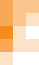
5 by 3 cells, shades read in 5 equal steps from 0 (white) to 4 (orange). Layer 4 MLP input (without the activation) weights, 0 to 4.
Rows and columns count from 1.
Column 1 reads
3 3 4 3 1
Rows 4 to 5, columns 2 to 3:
1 1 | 0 0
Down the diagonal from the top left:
3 2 0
